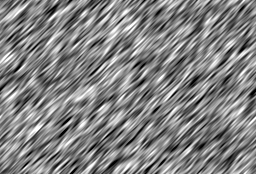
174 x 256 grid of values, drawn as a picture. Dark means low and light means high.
Odd rows or columns: none. Mirror symmetry: none. Grain: diagonal, up to the right. Average level on the scale: 50%. Slope: none. Histogram: bell-shaped. Seam: none.
